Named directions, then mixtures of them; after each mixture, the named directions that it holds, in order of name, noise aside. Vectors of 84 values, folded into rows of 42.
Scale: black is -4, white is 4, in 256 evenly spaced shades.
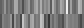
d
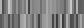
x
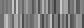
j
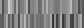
j, x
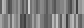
x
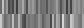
d, j, x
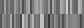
d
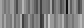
d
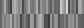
d, j, x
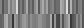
d, j, x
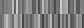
j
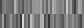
d, j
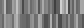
d, j, x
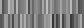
j, x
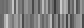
j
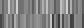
d, j, x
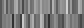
d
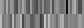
d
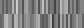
j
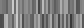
j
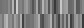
j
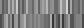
d, j, x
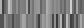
x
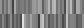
d, j, x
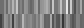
d, j, x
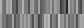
d, j, x
